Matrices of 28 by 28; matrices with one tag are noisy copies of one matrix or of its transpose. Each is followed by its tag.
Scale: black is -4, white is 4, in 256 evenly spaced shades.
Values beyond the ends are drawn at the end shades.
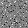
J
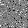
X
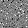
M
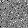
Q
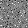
Q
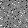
Q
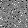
Q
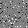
M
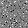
J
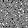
M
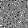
Q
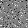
Q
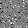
M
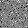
Q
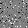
M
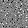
M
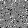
X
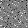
Q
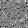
Q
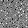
M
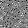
Q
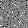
Q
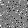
X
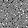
M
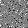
X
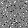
J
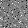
Q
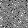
Q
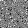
X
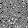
M
